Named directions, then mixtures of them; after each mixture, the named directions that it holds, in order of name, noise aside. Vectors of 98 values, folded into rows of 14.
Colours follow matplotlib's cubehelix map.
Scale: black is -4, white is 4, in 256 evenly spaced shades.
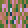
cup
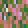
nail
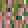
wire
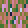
cup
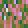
nail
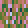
cup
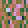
nail, wire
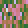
nail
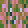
cup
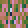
cup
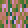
cup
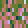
wire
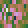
cup, nail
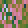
cup, nail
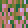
cup, wire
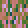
cup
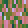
nail, wire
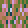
cup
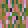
cup, wire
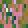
cup, nail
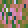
cup, nail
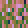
wire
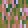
cup, nail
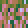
cup, wire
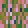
cup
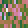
nail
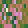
cup, nail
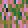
nail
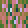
cup
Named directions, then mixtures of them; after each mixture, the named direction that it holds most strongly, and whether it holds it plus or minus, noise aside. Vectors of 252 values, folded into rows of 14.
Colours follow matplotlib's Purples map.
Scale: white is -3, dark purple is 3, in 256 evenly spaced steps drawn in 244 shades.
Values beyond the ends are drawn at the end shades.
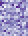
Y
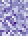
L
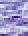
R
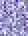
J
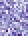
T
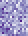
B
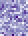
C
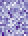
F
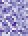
L, plus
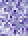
B, minus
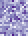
C, plus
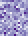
Y, minus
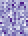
J, minus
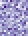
Y, minus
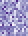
B, plus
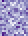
F, plus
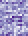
R, plus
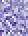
L, plus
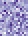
J, plus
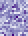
C, plus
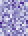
F, minus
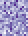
J, plus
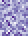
L, minus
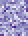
C, minus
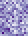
B, plus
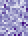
T, plus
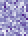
J, plus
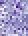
B, minus
